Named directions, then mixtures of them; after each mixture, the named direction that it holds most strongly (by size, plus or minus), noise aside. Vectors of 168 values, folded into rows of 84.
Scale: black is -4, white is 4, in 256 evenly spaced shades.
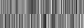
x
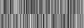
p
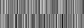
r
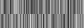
p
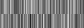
p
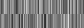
p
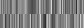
x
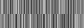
p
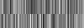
p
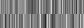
x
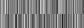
r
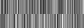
r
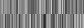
x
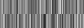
x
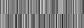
r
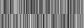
p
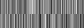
x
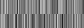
r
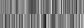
x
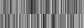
x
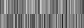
r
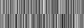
r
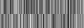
p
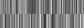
x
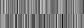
r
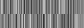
p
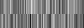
p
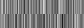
r
